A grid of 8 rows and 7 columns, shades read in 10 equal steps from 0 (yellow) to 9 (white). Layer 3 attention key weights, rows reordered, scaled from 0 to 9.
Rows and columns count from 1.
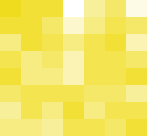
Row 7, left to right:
5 2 4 1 4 2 2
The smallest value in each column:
0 1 1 1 2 1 1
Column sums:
20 19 24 37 24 18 29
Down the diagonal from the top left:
0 1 2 6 2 3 2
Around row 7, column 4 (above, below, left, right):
2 2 4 4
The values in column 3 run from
1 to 5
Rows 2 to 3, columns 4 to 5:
7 4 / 4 2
